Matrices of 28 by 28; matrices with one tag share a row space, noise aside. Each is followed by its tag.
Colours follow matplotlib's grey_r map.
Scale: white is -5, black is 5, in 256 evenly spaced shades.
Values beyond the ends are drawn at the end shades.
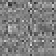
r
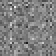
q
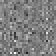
q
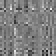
q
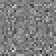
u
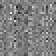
q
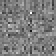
r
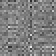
r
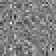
q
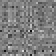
r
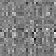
u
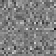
u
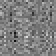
q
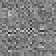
r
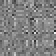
u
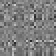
u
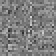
r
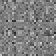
u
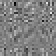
q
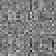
r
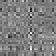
r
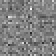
r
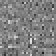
r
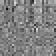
u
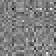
u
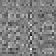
r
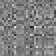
u
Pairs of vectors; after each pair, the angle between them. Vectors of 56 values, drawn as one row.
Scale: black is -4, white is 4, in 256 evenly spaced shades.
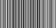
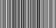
nearly parallel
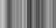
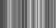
nearly opposite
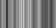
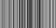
partly opposed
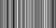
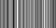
nearly parallel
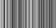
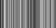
partly opposed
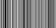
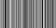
partly aligned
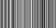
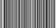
orthogonal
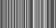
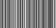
orthogonal
